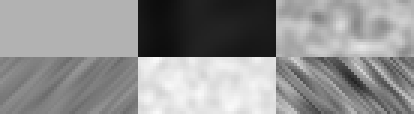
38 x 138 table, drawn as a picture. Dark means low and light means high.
The table splits into 2 rows of 3 panels. Panel 1,1: high, flat. Panel 1,2: very low, smooth, faint in contrast. Panel 1,3: high, blotchy. Panel 2,1: middling, slanting up to the right, faint in contrast. Panel 2,2: very high, blotchy, faint in contrast. Panel 2,3: middling, slanting down to the right, strong in contrast.
